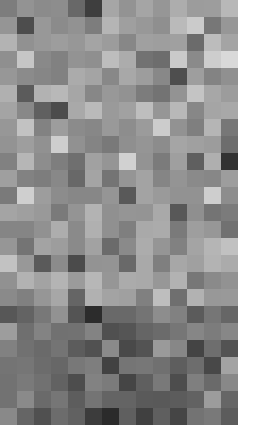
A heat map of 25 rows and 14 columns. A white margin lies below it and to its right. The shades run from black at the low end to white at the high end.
Stripes: none. Calmest part: bottom left. Seam: horizontal, 70% of the way down, the top part higher. Ninth with the lowest average: bottom middle.
